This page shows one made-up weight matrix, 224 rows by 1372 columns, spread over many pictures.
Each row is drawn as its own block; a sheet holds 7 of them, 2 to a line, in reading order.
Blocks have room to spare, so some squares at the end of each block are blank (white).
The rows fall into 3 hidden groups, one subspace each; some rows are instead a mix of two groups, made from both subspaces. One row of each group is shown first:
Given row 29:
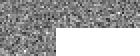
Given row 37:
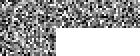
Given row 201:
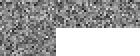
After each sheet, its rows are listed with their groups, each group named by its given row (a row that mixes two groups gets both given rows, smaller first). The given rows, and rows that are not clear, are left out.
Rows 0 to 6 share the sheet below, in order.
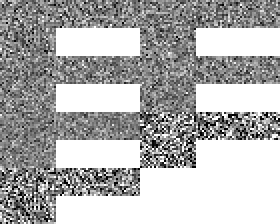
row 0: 37
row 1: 29
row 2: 201
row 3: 201
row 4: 201
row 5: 201
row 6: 37
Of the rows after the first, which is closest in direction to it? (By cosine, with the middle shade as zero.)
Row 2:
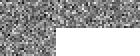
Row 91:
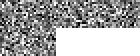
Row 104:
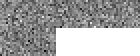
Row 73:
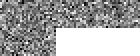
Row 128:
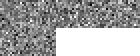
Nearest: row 73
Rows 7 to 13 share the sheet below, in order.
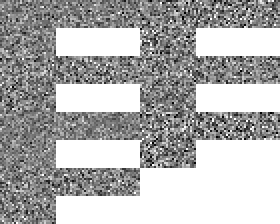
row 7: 29
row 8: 201
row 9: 201
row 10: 201
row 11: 201
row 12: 201
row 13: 29 and 201
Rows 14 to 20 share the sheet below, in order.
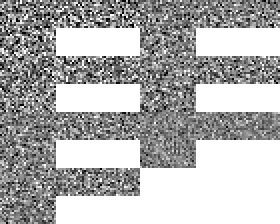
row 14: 29
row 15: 29
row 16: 201
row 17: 29
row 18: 29
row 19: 37
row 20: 29 and 201
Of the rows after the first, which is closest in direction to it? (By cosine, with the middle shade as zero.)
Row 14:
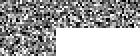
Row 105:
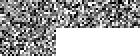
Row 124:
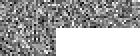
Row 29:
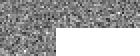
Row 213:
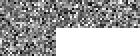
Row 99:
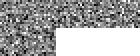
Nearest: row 29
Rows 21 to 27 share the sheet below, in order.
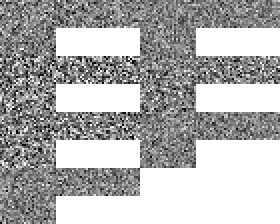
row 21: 201
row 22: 37
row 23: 201
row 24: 29
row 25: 29
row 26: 201
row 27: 37
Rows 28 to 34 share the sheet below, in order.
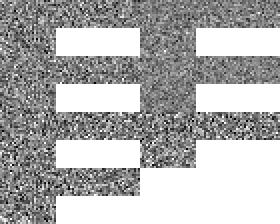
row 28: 37
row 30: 37
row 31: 201
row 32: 201
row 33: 201
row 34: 29 and 37
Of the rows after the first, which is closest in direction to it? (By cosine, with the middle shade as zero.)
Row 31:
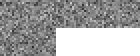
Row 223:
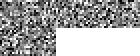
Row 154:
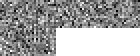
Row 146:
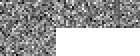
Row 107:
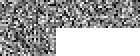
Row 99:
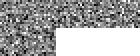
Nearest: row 223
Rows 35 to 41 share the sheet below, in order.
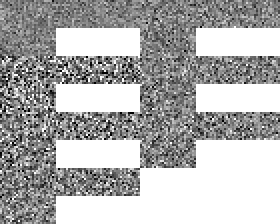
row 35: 37
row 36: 37
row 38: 201
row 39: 201
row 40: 201
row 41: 201
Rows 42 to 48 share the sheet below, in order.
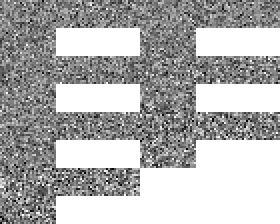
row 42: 201
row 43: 201
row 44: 37
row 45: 29 and 201
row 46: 29
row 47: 201
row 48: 37
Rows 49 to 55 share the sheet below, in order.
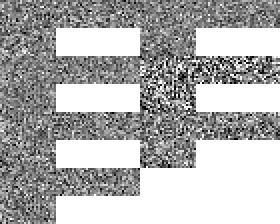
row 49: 29
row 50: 29
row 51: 37
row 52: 37
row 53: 37
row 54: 29 and 37
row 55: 37
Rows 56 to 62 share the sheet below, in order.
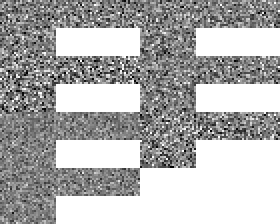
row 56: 29
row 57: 29
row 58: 29
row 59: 29
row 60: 201
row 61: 29 and 201
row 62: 29
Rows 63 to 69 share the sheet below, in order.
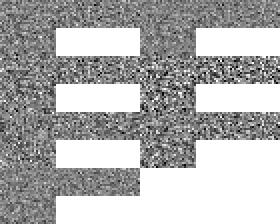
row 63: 29
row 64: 29
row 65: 29
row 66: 29
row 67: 37
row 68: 29
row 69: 29
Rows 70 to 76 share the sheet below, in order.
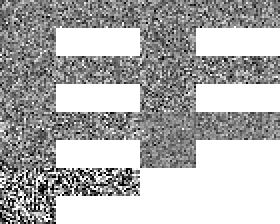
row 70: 37
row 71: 37
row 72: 201
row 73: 37 and 201
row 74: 37
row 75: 37 and 201
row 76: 37
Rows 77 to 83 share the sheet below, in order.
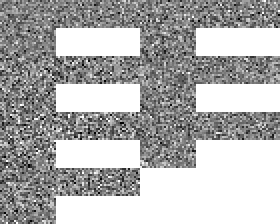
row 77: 29
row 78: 29
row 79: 201
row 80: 37
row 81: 29
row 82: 29 and 37
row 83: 29
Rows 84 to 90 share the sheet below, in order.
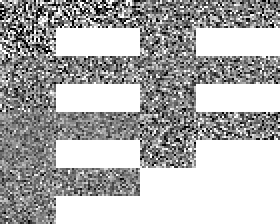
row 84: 37
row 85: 29
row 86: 37
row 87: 29
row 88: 29 and 201
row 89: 29 and 201
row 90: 29
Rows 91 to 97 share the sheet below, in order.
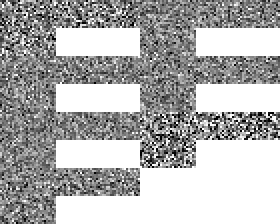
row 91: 29 and 37
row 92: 29
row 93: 37
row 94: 37 and 201
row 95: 201
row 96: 201
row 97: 29
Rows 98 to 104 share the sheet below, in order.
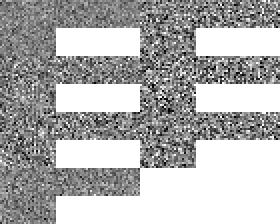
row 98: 201
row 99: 29
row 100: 37 and 201
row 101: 29 and 201
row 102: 37
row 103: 29
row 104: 37
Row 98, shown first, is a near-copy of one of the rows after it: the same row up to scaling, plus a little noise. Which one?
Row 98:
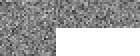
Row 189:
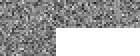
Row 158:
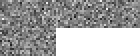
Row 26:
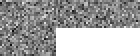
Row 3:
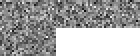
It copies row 26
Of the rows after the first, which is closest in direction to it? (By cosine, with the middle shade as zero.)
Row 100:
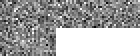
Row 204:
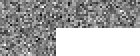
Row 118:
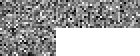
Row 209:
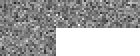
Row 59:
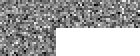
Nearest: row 209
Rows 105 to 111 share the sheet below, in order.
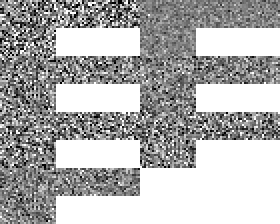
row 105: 201
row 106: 29
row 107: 37
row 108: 37 and 201
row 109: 29
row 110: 37
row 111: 37
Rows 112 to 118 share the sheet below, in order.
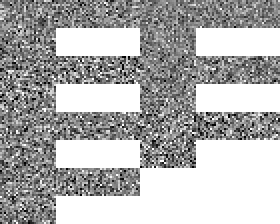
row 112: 37
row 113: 37
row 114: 29
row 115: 201
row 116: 29
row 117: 201
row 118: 29 and 201
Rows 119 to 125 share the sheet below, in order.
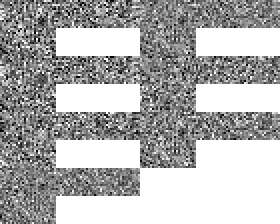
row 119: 37
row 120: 37
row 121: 37
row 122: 201
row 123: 37
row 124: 37
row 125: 37 and 201
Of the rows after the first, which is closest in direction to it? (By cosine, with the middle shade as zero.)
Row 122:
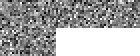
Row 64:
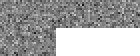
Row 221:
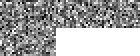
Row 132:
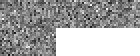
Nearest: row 221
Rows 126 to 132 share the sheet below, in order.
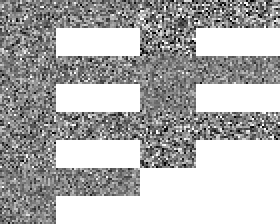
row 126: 29
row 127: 37
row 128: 201
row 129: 37
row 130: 201
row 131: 29
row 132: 37 and 201
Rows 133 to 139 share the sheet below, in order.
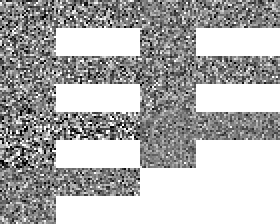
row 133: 201
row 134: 201
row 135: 29
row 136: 201
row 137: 29
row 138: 37
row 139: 29
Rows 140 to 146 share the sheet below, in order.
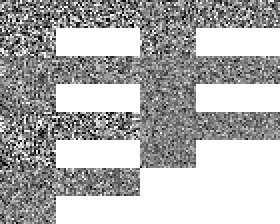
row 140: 29
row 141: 201
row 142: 37
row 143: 29
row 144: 37
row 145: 37
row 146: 201
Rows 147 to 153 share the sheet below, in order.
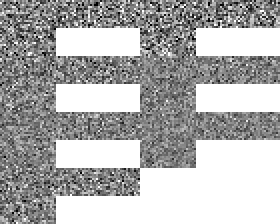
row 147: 29
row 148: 29
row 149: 201
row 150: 201
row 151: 29
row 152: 201
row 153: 29
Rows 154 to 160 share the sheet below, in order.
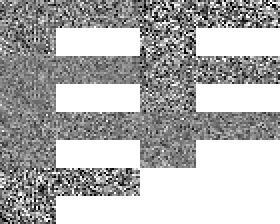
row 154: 37
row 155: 201
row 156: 37
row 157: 37 and 201
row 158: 201
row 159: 29
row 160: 37
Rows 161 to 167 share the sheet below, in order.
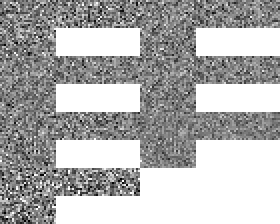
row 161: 29
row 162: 201
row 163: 201
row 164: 201
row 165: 37
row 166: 37
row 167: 29
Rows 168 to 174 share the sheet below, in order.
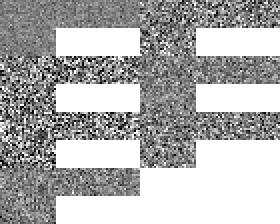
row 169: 29 and 201
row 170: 201
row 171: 201
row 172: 37
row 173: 29
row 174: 37
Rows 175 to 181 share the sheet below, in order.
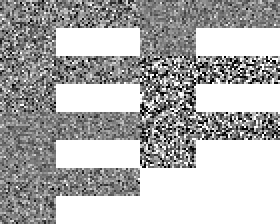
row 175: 201
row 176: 201
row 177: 201
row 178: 29 and 201
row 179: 29
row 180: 37
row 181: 29 and 37
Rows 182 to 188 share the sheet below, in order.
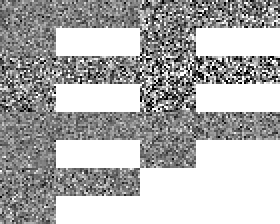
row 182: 37
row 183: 37
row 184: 29
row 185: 201
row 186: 29
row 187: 201
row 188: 201
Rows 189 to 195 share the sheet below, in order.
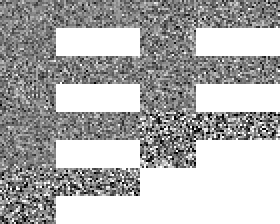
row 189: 201
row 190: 29 and 201
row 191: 37
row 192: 29
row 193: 29
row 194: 29 and 201
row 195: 29
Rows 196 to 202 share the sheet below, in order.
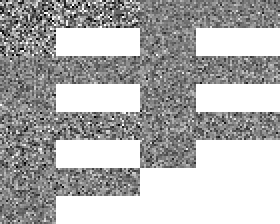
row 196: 201
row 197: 29
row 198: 29 and 37
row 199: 37
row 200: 29
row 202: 201
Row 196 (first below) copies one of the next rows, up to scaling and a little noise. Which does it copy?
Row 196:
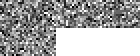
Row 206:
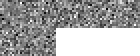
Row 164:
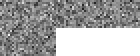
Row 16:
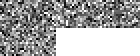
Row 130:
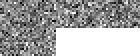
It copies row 16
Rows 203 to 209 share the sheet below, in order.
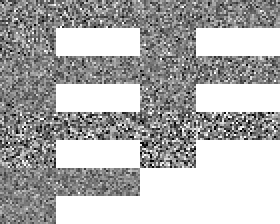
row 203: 37
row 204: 29
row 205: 201
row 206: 201
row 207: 29 and 201
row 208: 201
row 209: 201
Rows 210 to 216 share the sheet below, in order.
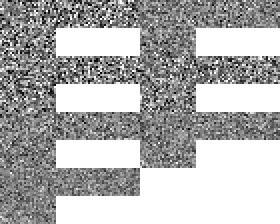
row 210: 201
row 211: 29 and 201
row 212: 29
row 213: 201
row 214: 201
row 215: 37
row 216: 29 and 37
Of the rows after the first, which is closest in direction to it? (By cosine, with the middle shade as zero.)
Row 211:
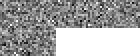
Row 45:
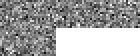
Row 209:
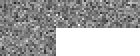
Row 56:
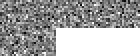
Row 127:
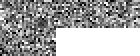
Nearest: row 56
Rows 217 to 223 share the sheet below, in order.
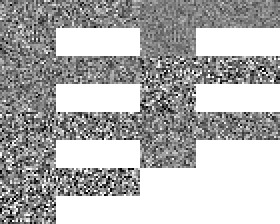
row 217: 37
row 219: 29
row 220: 29
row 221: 201
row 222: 201
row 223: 201
